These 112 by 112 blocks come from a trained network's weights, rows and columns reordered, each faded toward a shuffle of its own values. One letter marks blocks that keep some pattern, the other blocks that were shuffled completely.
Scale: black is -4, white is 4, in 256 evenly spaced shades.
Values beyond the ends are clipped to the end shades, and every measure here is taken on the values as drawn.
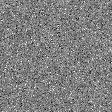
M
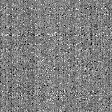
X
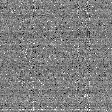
X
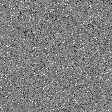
M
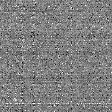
X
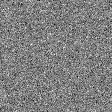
M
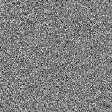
X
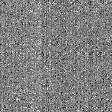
X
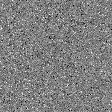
M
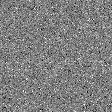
M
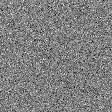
M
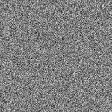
X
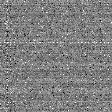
X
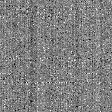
X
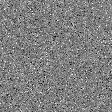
M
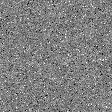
M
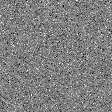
M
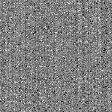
X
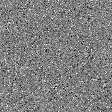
M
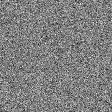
M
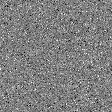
M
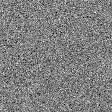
M
